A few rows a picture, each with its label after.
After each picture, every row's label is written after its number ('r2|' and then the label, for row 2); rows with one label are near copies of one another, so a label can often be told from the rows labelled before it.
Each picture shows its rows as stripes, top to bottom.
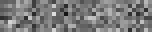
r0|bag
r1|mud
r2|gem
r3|mud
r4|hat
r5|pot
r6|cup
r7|mud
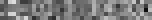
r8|pot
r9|gem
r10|gem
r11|pot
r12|bag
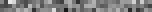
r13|pot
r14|hat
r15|mud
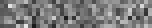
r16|bag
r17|pot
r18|gem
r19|gem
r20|mud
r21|cup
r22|bag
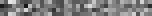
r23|pot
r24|hat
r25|bag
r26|pot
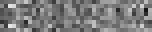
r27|bag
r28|pot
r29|gem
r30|gem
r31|bag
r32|hat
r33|pot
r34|bag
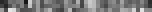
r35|hat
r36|hat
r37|pot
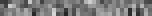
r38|hat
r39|pot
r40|mud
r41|mud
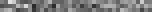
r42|pot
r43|bag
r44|cup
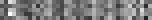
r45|pot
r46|gem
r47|pot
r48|pot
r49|gem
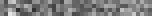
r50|pot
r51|bag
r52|cup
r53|pot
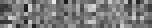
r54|mud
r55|hat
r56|hat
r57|mud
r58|pot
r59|hat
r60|cup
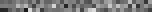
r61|gem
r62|mud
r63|hat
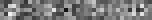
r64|hat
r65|pot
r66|mud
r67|pot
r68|cup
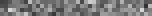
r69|hat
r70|gem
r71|pot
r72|bag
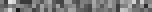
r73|pot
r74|gem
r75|cup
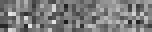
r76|bag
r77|mud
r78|mud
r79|pot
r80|bag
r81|mud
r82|hat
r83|pot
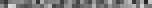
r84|gem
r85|pot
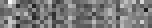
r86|pot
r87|cup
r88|gem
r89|bag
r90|cup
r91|pot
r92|cup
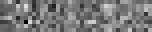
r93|cup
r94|bag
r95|bag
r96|gem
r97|cup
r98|hat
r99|bag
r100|gem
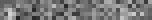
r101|gem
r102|mud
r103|cup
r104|pot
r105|cup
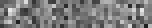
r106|bag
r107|mud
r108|pot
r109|pot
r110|mud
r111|cup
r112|gem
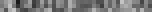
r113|cup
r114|cup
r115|pot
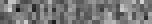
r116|pot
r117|cup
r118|cup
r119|gem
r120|gem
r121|bag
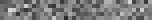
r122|gem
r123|bag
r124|pot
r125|cup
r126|mud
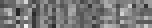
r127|bag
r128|gem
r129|cup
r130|cup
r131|bag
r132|cup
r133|bag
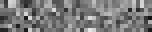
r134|pot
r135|pot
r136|mud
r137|bag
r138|hat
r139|gem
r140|cup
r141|hat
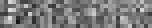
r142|pot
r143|bag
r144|pot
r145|hat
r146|cup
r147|cup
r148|gem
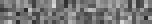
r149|mud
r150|mud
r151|hat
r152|cup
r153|gem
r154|cup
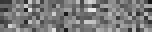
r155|hat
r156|bag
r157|hat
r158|mud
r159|gem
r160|hat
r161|pot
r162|mud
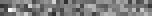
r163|mud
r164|hat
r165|pot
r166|bag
